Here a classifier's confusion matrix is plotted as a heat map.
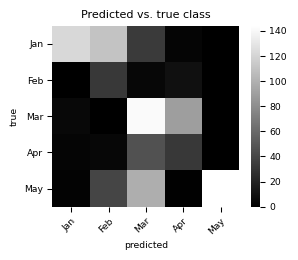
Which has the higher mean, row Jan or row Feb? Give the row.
Jan
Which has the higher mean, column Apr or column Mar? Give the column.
Mar
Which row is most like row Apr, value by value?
Feb
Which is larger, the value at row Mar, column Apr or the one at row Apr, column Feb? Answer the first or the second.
the first
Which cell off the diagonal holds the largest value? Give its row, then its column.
Jan, Feb
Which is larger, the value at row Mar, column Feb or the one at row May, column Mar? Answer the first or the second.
the second
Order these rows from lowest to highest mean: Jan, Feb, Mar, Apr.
Feb, Apr, Mar, Jan
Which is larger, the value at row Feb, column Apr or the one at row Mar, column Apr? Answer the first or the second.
the second
